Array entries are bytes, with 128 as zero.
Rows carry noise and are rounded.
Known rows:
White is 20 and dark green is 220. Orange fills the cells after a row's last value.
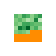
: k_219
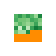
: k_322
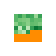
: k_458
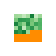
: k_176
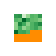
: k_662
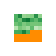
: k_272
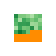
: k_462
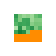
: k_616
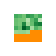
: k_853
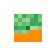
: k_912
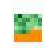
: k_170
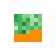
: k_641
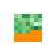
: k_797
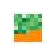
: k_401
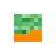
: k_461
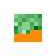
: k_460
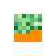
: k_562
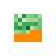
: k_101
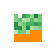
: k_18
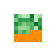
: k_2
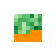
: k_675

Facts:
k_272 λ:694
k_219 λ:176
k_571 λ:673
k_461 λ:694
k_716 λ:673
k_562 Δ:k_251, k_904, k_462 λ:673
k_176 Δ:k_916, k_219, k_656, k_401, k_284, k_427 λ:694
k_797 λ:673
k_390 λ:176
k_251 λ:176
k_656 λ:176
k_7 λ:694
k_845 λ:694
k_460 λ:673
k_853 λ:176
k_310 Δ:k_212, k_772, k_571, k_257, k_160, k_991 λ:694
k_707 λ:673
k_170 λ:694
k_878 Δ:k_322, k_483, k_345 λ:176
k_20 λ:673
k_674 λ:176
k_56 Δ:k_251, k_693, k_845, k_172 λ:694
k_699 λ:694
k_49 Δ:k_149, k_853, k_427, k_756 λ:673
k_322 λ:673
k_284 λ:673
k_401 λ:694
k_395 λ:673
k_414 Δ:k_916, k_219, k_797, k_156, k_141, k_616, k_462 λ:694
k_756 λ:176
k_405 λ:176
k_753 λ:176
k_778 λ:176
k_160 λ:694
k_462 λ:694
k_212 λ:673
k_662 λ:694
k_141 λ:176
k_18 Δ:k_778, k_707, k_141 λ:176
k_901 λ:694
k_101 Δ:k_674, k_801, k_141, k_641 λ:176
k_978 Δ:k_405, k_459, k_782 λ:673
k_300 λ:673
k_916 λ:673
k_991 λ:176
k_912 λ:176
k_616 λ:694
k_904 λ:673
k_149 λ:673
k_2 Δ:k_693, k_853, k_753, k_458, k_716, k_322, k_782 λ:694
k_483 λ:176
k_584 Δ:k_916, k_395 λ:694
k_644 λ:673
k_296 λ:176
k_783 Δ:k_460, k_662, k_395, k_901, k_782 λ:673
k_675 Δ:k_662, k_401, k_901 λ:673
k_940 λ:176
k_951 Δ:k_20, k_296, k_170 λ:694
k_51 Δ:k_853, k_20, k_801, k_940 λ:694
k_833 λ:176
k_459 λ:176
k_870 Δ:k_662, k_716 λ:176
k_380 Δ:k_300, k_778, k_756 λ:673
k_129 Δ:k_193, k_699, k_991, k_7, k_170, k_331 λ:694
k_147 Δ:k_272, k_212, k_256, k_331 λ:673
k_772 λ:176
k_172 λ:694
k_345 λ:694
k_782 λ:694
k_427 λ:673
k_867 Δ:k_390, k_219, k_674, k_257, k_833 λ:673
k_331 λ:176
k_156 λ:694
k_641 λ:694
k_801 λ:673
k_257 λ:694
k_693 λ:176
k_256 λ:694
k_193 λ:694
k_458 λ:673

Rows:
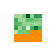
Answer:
k_300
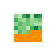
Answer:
k_707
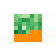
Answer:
k_584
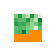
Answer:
k_951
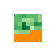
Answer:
k_940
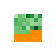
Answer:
k_427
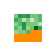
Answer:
k_801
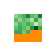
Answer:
k_916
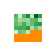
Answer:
k_778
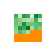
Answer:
k_141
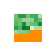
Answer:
k_296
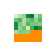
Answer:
k_49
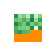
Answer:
k_56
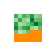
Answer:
k_878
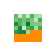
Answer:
k_414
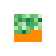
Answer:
k_310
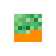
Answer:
k_656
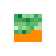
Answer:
k_160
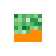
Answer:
k_693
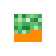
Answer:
k_251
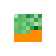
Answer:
k_284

